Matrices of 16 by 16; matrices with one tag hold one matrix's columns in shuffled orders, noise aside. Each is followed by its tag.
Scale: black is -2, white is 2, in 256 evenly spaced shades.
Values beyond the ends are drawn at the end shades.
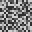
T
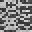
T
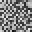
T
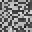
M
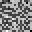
T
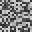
M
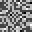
M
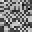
M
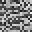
T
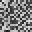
T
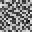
T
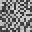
M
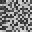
T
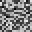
T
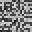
M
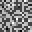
M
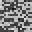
M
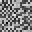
T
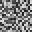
T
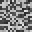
T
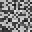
M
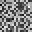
M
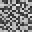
T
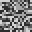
M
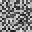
T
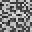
M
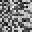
M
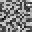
M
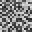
M
